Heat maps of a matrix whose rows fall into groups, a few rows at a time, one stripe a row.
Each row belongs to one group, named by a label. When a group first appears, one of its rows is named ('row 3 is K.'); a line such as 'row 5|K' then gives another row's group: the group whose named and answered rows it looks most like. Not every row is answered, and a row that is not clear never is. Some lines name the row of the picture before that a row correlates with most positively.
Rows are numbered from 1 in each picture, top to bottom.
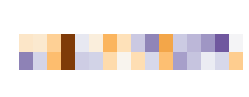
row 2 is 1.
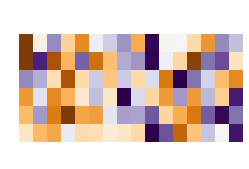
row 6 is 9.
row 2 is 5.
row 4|5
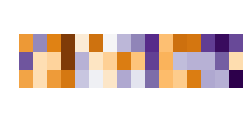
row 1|5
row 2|1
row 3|5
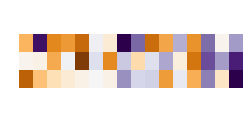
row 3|5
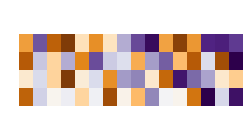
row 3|1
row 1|5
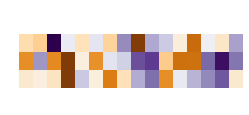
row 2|5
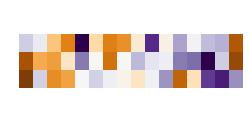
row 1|1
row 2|1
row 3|5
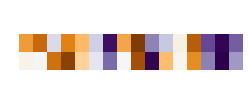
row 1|9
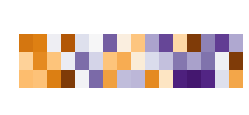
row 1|9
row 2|1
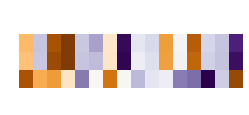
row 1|5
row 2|5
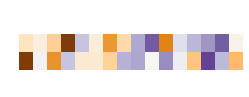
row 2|5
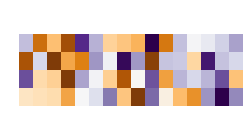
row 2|5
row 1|1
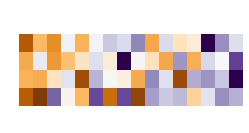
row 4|9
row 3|9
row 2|5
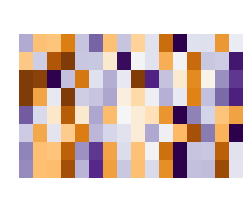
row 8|1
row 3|9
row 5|1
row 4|9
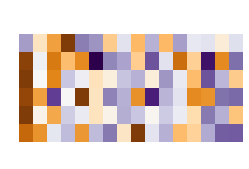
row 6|9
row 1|1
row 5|5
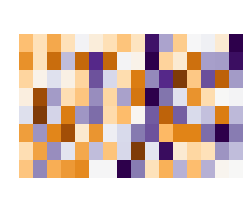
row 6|5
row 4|9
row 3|9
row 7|9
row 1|9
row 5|1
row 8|5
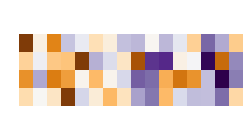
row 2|9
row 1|5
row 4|1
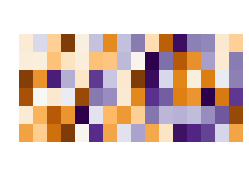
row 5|1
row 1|1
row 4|9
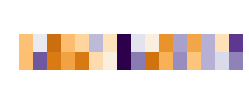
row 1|5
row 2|5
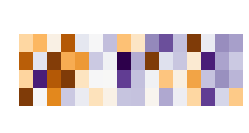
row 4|5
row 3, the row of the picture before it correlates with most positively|2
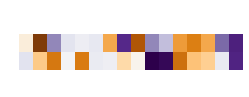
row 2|9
